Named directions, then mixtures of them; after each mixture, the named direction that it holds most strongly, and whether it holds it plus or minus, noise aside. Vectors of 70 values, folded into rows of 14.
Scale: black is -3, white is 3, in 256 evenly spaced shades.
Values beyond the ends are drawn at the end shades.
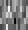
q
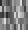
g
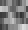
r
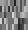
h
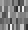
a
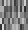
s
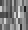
g, plus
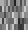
h, plus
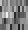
g, minus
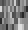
h, minus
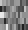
r, minus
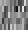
a, plus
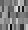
a, minus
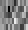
q, minus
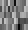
h, plus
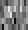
q, plus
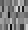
a, minus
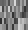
h, minus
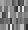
a, plus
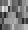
r, plus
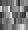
r, plus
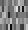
a, minus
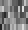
r, plus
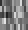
g, plus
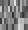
h, minus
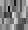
h, plus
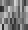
s, minus
